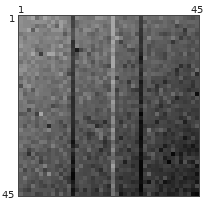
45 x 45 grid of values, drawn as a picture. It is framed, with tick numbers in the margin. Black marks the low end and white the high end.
Odd lines: columns 14, 24 and 31. Ninth with the highest average: top left. Ninth with the lowest average: bottom right. Slope: up to the top left.
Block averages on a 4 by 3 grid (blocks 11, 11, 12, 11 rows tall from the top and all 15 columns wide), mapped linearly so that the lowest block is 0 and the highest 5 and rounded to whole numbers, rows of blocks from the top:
5 4 3 | 4 3 2 | 3 2 1 | 2 1 0
